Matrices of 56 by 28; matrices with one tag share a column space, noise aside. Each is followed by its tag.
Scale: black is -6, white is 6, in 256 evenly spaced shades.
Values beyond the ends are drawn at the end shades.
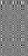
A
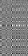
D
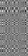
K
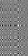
D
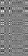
K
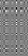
K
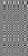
A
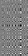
D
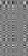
A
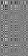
A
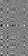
D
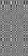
A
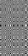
D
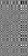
A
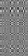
K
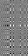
D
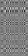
K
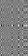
D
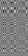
K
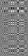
K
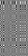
A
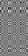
K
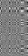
K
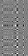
D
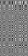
A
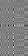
D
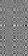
D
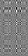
K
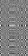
D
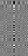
A
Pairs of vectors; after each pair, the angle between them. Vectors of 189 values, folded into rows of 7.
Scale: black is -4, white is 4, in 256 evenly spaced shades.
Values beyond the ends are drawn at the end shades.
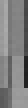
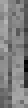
nearly parallel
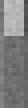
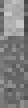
nearly parallel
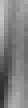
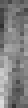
nearly opposite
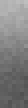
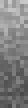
nearly parallel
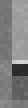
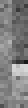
nearly opposite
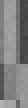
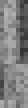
nearly parallel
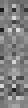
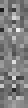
nearly parallel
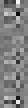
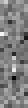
orthogonal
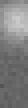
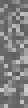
orthogonal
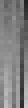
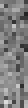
partly aligned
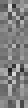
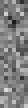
orthogonal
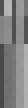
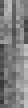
nearly parallel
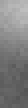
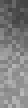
nearly opposite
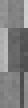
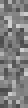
orthogonal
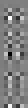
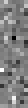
orthogonal
